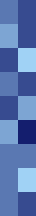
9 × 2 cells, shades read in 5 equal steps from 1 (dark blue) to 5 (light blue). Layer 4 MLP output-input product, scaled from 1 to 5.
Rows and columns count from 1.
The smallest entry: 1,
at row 6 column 2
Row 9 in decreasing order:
3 2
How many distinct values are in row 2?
2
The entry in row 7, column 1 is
3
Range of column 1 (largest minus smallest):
2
